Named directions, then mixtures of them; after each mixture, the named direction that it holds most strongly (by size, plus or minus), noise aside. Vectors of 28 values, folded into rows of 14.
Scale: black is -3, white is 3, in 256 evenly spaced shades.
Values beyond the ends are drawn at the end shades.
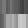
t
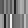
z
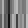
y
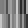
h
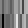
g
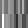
g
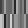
z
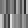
h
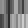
y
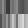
t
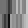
y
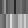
t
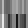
y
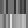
t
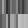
t
